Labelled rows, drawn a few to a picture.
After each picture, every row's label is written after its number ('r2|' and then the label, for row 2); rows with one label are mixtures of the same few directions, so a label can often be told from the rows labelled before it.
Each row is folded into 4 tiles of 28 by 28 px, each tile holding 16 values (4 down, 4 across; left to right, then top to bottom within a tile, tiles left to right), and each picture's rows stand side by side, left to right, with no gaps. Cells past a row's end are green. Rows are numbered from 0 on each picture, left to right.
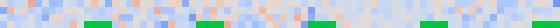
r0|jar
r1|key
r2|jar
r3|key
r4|jar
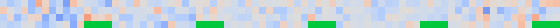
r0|jar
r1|key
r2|key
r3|jar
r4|key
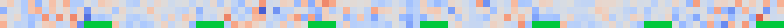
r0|jar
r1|jar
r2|key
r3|key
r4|jar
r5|jar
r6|key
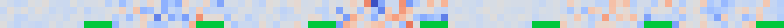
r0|jar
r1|jar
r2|key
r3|jar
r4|jar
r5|jar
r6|jar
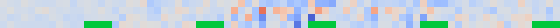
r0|key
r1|jar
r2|key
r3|key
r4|key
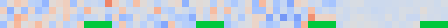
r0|jar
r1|key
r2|jar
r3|jar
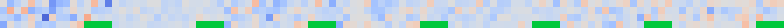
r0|jar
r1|jar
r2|jar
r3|jar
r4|jar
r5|key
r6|key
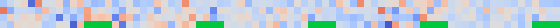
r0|jar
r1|key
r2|key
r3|key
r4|key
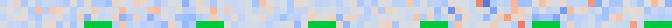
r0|key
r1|key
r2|jar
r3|key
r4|jar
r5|jar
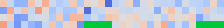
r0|jar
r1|key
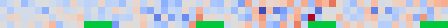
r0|key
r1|jar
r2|key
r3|key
